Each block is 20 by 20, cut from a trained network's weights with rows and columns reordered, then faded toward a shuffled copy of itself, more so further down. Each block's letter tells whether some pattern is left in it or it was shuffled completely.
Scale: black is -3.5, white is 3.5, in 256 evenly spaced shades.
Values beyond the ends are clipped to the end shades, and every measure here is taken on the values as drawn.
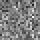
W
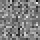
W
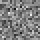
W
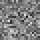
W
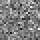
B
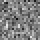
W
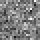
B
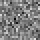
B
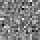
W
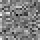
W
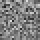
W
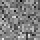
W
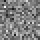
B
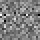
W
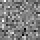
B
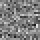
B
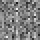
W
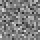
B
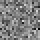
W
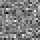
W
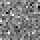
B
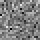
B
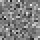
B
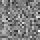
W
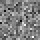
B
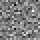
W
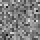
B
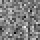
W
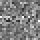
W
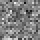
W
